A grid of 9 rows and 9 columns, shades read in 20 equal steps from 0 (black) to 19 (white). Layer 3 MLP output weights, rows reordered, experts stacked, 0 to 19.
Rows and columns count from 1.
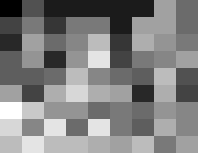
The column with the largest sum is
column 8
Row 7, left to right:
19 15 11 11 8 9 8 11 10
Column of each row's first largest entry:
8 7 5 5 4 4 1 3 2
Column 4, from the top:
2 9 10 11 14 16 11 8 14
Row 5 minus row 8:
-9 -3 -9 6 -7 -1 0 1 -4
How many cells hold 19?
1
